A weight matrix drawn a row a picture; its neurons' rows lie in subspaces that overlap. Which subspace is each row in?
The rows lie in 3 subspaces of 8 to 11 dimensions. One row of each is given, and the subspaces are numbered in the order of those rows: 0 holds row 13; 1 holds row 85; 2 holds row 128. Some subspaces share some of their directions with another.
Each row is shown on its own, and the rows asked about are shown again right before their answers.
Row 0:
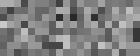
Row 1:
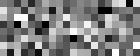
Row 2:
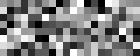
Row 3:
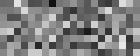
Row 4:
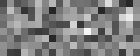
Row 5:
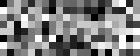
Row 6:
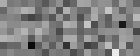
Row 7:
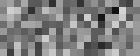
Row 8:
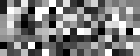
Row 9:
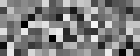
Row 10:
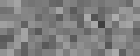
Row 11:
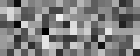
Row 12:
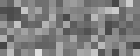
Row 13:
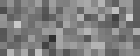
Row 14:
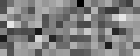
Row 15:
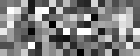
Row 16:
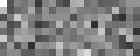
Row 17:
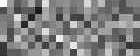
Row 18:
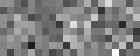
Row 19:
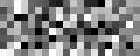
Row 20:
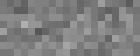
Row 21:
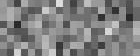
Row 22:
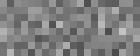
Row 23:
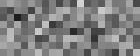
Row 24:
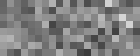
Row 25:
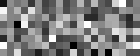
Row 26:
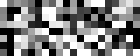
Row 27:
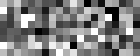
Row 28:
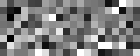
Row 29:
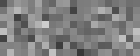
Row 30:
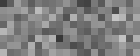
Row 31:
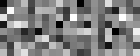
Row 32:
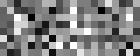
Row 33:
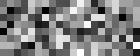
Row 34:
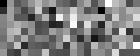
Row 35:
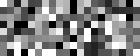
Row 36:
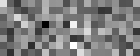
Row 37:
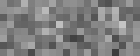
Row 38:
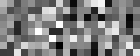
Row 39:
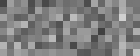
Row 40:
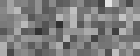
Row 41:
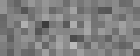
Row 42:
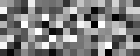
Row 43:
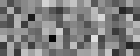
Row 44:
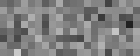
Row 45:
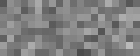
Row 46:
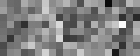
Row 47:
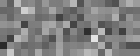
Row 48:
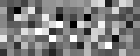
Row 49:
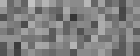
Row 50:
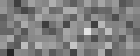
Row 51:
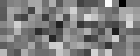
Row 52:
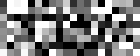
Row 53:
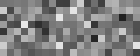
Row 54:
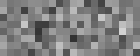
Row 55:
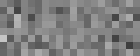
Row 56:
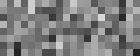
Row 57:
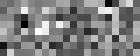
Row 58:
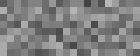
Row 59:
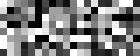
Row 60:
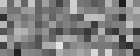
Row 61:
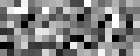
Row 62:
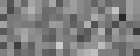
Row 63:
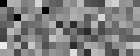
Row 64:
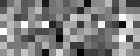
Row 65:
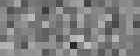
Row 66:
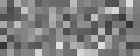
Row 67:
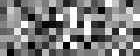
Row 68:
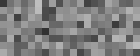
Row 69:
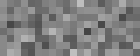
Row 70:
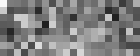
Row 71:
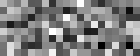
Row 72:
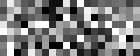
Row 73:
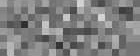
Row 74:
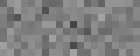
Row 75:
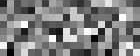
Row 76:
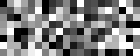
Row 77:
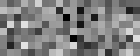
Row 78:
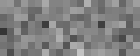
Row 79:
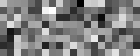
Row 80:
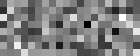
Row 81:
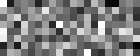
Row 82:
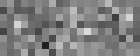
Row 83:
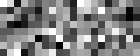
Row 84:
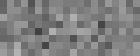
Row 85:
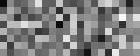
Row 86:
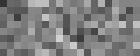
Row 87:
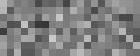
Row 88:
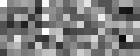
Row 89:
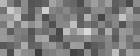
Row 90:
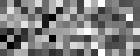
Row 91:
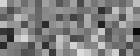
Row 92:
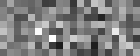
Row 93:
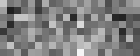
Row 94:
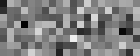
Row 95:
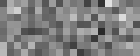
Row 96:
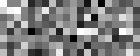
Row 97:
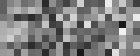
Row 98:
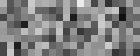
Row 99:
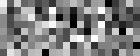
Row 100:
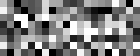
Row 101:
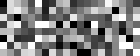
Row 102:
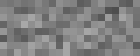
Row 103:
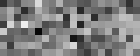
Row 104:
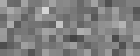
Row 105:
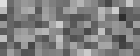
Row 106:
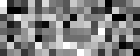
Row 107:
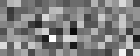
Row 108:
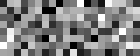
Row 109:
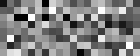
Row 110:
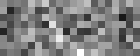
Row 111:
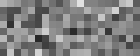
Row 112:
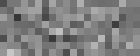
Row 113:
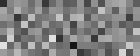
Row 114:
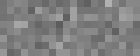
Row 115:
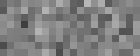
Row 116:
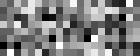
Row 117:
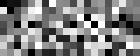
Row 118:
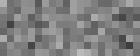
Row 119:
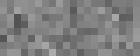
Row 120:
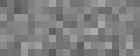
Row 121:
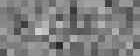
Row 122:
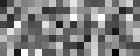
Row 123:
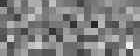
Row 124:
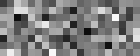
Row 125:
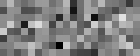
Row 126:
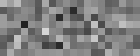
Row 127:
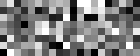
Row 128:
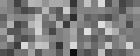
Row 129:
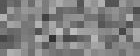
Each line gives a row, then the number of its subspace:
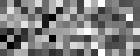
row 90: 0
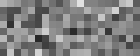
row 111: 0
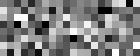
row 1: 0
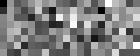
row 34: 1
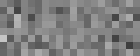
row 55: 2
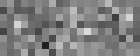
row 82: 0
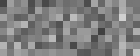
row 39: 0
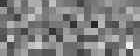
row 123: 2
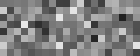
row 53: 2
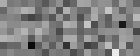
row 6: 1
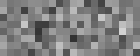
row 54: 1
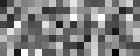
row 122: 2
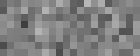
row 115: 1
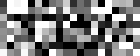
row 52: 1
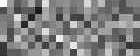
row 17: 0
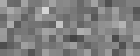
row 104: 1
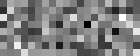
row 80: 2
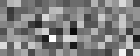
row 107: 2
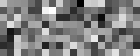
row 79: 2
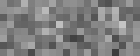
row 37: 1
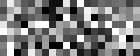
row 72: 2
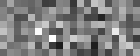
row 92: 2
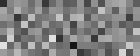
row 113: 2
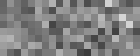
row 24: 0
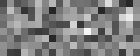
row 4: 2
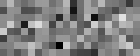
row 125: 2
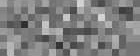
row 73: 2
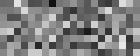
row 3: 0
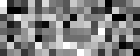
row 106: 1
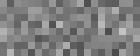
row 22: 1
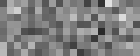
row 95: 1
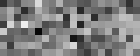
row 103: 1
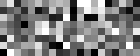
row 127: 0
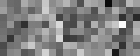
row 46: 1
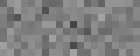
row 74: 1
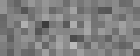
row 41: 1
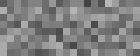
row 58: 0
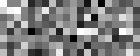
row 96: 1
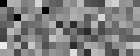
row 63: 1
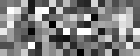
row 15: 1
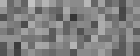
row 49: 0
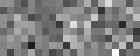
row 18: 1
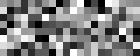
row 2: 0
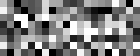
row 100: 0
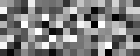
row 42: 0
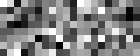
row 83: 0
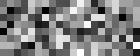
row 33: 1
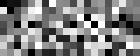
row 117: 0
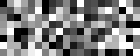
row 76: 0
